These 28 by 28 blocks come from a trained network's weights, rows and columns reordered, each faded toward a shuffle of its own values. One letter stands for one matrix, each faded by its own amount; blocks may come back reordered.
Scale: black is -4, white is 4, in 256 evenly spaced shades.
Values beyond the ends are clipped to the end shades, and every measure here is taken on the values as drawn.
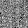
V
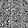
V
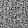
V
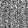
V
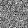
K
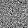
K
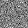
K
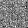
V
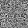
K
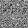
K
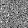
V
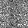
V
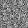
K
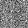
V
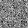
V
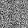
K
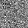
K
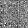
V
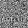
K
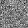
K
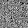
V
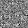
V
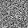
K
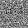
K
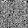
V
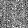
V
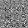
K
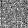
V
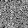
V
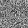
K
